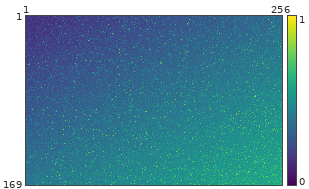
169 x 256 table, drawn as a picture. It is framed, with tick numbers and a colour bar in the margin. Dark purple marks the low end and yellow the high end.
Ninth with the lowest average: top left. Stripes: none. Ninth with the highest average: bottom right. Mirror symmetry: none. Average level on the scale: 40%. Slope: up to the bottom right.
